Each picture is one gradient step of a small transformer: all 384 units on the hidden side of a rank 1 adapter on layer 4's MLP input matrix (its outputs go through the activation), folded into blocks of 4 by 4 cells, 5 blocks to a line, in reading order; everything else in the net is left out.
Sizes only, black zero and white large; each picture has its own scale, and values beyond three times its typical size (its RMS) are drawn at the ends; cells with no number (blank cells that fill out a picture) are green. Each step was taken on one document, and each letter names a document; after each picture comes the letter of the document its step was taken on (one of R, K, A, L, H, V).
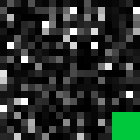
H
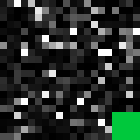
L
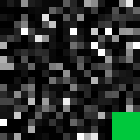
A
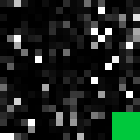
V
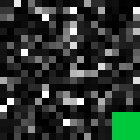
H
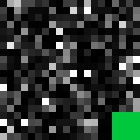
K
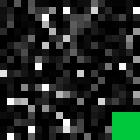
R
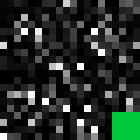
A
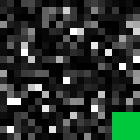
H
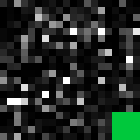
L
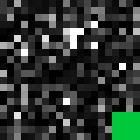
R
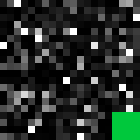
A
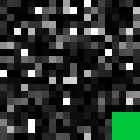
H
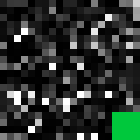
A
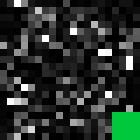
L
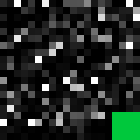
V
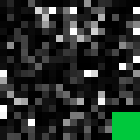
H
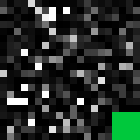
R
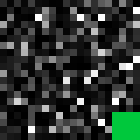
R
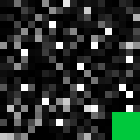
V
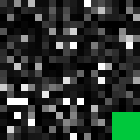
R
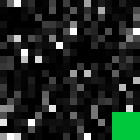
V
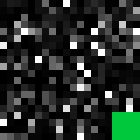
A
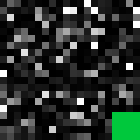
H
